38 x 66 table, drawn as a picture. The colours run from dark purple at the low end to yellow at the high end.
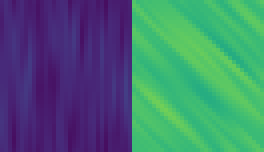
The table splits into one row of 2 panels. Panel 1,1: very low, streaked downward, faint in contrast. Panel 1,2: high, slanting down to the right, faint in contrast.
